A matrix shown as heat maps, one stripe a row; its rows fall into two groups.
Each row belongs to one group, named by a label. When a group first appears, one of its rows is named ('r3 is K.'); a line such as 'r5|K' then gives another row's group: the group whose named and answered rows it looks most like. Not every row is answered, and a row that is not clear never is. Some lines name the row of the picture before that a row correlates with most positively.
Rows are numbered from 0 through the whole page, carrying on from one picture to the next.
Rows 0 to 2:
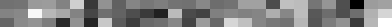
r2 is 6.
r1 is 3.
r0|6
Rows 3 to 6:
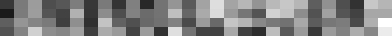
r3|6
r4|6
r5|6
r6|3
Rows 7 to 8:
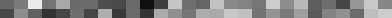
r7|3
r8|6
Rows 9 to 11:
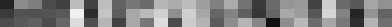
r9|6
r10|6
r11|6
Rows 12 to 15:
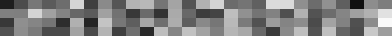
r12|6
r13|3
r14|6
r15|6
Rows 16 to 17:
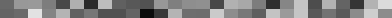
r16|6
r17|3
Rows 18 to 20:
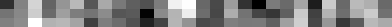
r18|3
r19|3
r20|3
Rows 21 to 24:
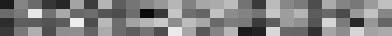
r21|6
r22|3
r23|6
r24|3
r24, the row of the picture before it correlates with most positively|18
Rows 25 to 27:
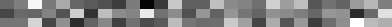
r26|6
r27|3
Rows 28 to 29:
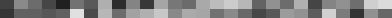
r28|6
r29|6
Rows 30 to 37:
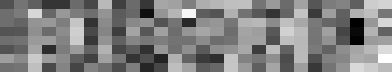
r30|6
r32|6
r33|6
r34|6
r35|3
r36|3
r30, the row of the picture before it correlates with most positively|28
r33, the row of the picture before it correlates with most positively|29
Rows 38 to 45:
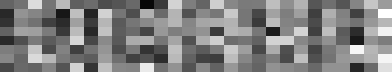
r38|3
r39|6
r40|6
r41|6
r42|6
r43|3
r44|3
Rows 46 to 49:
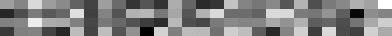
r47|6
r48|3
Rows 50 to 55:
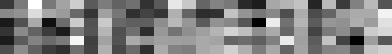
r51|3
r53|6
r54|6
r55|6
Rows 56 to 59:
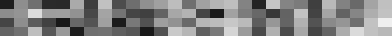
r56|6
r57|3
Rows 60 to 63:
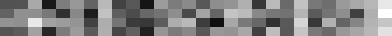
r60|3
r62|3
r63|3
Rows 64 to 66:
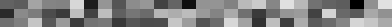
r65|6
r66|3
